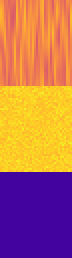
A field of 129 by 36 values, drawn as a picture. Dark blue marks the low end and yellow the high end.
It is made of 3 by 1 panels. Panel 1,1: high, streaked downward. Panel 2,1: very high, fine-grained, faint in contrast. Panel 3,1: very low, flat.
